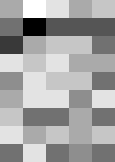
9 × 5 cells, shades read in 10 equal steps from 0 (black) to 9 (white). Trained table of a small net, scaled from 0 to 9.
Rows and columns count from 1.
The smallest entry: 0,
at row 2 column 2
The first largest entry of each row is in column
2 1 3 1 2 2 1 1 2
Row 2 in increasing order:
0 3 3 3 4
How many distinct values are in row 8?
3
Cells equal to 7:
9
